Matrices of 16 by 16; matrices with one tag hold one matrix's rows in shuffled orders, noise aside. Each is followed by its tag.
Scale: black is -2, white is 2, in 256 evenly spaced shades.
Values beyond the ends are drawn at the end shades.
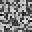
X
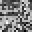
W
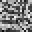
W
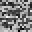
W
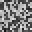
X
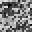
W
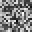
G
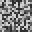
G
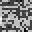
W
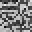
W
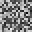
G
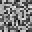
X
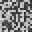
G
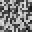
X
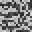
W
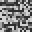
W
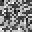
X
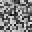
X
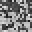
W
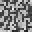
X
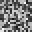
X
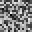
X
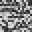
W
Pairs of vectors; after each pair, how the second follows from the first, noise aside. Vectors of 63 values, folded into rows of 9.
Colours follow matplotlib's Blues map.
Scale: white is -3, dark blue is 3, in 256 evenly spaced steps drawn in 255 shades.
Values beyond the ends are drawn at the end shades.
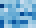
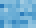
shrunk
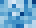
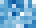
negated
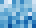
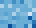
partly zeroed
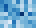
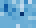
partly zeroed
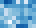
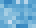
shrunk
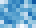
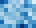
negated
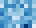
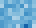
shrunk
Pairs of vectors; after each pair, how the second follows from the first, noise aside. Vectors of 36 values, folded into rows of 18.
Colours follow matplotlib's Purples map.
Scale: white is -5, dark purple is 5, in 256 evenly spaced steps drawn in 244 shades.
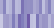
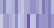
sign-scrambled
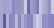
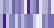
scaled up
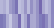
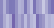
reversed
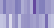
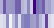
scaled up
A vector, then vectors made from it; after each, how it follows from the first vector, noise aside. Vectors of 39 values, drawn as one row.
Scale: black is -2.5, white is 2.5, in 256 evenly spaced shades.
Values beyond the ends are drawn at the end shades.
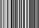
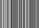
shrunk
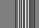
partly zeroed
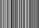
shrunk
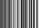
wrapped around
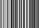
copied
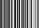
reversed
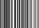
reversed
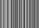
shrunk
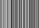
shrunk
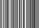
partly zeroed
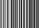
copied
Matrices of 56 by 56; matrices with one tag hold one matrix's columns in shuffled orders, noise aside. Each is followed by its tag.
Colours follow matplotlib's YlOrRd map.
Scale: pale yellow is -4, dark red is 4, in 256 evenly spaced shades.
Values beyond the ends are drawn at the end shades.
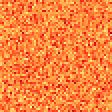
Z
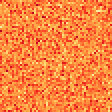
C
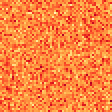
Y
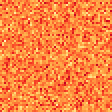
Y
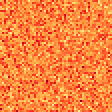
Z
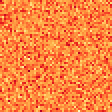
Z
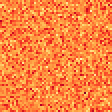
C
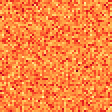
C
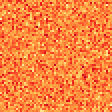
Y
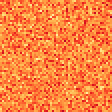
C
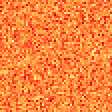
Y
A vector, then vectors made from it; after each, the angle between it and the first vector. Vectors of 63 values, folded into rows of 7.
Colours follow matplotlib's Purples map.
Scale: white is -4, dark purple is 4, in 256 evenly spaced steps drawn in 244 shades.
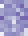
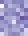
nearly parallel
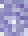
nearly parallel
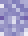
nearly parallel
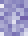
nearly parallel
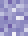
orthogonal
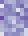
nearly parallel
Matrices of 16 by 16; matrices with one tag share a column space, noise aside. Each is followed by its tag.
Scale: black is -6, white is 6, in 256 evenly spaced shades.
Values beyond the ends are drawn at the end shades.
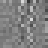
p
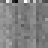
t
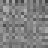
p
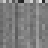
t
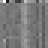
t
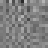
p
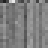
t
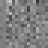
p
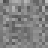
p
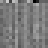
t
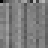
t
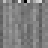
t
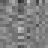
p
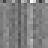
t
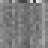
t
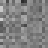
p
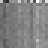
t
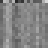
t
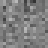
p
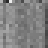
t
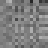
p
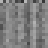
t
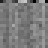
t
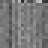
t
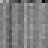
t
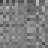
p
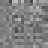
p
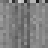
t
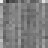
t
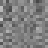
p
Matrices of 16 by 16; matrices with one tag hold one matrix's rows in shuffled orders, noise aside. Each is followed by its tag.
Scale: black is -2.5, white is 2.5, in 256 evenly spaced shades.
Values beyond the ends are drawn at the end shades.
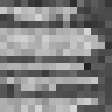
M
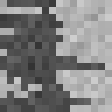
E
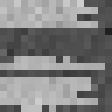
M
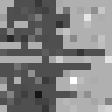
E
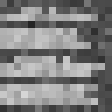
M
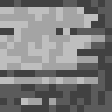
M
